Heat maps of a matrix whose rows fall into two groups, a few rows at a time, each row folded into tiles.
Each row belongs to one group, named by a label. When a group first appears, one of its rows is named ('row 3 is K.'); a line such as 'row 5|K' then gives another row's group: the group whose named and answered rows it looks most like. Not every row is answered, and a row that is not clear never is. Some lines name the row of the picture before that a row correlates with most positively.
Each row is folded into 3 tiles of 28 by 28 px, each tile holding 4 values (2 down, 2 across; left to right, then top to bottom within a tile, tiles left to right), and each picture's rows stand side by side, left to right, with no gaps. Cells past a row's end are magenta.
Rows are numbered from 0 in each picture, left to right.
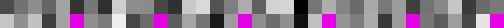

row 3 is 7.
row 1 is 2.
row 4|2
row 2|7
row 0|2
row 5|7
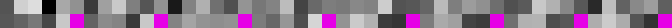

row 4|2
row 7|2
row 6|2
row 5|2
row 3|7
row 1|7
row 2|7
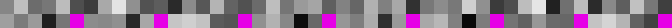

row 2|2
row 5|2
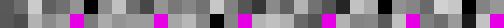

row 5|7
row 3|2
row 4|7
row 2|2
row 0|7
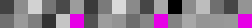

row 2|7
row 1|7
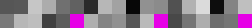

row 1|7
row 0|2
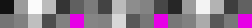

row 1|2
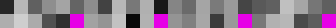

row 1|2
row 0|2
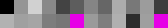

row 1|2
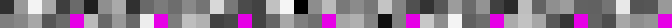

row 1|7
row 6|2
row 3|7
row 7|7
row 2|2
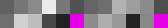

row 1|2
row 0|2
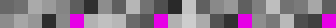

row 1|2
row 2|2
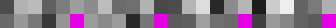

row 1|2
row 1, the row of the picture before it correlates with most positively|3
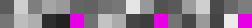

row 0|2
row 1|2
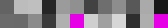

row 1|2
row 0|7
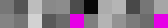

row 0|2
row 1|7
